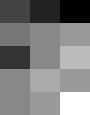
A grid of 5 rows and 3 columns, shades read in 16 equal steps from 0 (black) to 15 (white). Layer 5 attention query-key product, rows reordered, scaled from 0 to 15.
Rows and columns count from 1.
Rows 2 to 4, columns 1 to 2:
7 8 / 3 8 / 8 10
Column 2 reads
2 8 8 10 9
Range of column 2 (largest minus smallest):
8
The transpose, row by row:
4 7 3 8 8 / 2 8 8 10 9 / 0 9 11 9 15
